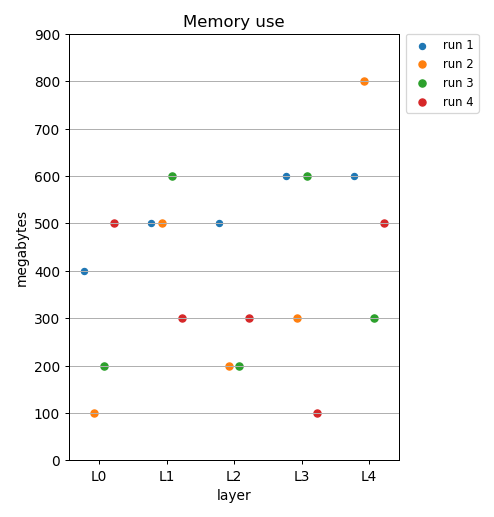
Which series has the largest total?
run 1
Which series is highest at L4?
run 2
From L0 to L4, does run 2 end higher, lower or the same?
higher
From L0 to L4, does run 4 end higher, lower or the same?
the same
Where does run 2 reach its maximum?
L4
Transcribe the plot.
Title: Memory use
x-axis: layer, ticks L0 L1 L2 L3 L4
y-axis: megabytes, ticks 0 100 200 300 400 500 600 700 800 900
Legend: run 1, run 2, run 3, run 4
Values:
run 1: 400 500 500 600 600
run 2: 100 500 200 300 800
run 3: 200 600 200 600 300
run 4: 500 300 300 100 500
